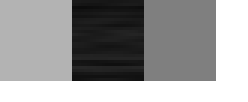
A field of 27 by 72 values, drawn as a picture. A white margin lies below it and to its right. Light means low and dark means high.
It is made of 1 by 3 panels. Panel 1,1: low, flat. Panel 1,2: very high, streaked across, faint in contrast. Panel 1,3: middling, flat.
